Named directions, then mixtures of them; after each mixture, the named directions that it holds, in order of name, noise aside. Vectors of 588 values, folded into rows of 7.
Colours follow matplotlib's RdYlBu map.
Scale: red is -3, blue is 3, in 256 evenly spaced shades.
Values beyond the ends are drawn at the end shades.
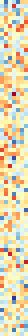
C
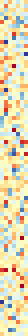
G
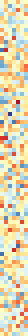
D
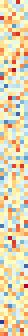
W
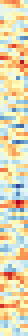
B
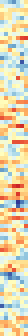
B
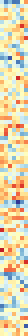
B, C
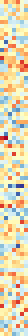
B, D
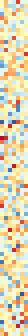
D, W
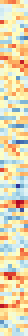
B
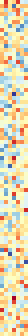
C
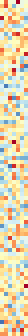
C, W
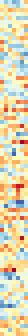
B, G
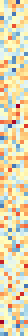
D, W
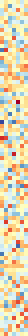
D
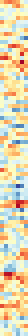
B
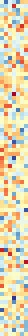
C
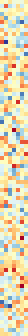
D, G
